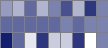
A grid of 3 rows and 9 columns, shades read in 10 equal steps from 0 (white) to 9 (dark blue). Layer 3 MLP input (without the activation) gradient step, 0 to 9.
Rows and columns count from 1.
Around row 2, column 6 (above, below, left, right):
7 2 6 6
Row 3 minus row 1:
5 3 -5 5 -3 -5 5 -8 0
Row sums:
44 51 41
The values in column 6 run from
2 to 7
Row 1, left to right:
4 3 6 3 5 7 3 8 5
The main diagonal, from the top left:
4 6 1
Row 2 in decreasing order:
6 6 6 6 6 6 5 5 5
